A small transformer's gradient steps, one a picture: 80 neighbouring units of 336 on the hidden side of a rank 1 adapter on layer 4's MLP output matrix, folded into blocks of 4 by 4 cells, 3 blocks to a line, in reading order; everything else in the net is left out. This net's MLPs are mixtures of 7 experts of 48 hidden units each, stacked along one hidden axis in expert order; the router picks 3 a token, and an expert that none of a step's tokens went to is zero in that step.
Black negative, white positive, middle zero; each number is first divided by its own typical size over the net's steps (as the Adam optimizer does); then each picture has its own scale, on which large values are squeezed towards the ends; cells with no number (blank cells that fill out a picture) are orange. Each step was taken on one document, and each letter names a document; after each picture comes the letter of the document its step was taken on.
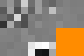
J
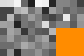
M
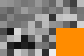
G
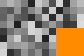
M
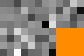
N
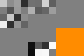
J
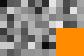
J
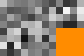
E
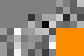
N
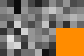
M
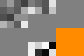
J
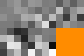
G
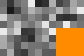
M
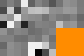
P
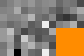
G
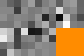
N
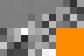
G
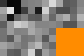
E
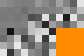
M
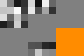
P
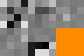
P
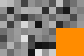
E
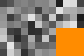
E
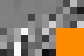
N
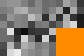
N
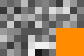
J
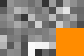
E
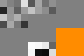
J
